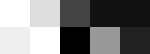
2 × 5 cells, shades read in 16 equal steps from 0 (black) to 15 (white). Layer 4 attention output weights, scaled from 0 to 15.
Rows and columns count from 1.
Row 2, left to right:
14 15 0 9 2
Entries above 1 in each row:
3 4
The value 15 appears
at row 1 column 1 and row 2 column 2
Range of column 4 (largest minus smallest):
8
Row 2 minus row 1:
-1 2 -4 8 1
